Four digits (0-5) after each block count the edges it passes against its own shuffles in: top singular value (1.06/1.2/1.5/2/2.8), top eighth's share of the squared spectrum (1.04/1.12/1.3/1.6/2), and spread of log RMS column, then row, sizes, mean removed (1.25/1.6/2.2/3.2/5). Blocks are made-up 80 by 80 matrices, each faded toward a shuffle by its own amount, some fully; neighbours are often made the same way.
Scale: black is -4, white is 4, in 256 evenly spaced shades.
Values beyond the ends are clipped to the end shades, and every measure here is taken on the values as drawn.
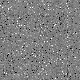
2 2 0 0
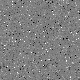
0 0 0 0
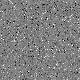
2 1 0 0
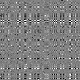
5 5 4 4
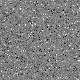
1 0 0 0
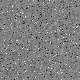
0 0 0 0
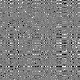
5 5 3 3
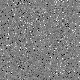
2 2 0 0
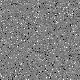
2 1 0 0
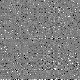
4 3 1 2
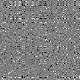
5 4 2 2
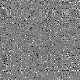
4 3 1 2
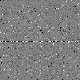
4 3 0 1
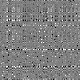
5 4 2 3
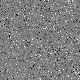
0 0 0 0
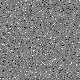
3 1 0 0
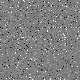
3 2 0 1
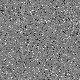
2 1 0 0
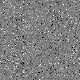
3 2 1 0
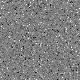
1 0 0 0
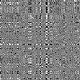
5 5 3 3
